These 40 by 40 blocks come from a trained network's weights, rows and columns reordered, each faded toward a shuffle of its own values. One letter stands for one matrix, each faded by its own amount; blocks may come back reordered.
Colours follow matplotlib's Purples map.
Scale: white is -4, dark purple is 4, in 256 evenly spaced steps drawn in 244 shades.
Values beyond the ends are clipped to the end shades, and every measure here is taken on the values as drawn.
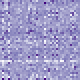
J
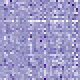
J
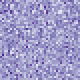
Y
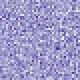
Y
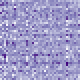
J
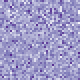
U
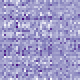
J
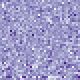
U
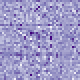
J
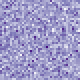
Y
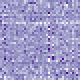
J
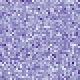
Y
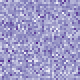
Y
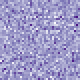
U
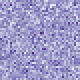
Y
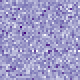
U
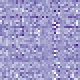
J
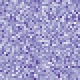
Y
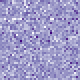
U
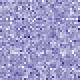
U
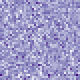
Y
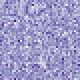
Y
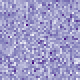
U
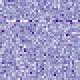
U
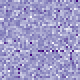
U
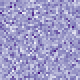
U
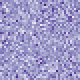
Y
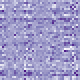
J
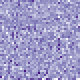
U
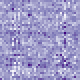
J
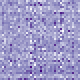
J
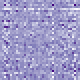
J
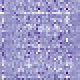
J
